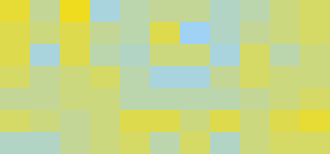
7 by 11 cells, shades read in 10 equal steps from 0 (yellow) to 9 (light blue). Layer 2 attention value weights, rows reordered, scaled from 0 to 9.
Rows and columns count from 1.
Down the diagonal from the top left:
1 4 2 3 6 2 3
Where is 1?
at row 1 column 1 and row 6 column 11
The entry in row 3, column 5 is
7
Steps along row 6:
up up down down same up down up down down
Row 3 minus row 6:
-1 4 -3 2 5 2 0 6 -1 4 3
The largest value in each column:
7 8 5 8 7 8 9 8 6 6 4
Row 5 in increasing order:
3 4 4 4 5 5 5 6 6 6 6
